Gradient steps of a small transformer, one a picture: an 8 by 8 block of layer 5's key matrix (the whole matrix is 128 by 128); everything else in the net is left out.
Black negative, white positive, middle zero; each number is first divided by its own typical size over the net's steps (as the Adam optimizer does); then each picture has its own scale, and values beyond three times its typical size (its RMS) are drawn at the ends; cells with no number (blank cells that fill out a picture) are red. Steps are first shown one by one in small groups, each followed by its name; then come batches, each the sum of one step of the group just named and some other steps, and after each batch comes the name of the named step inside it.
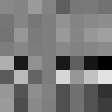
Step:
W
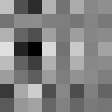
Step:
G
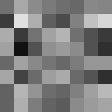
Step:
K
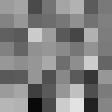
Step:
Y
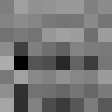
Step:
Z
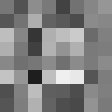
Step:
G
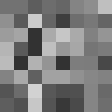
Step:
G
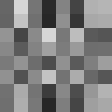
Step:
Z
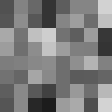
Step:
Y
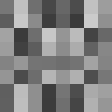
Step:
G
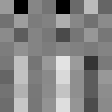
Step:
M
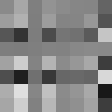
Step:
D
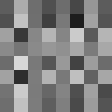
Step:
D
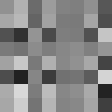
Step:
D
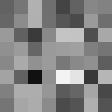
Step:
D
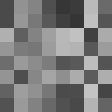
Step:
D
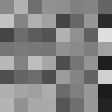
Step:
D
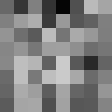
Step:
M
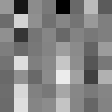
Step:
M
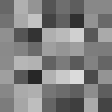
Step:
D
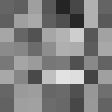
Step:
M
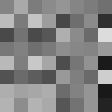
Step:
D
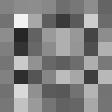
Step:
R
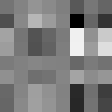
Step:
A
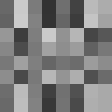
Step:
R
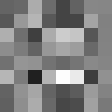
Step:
R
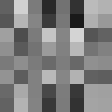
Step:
A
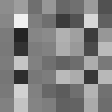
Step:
R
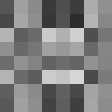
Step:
R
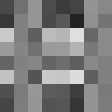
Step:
A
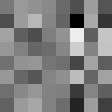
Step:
A
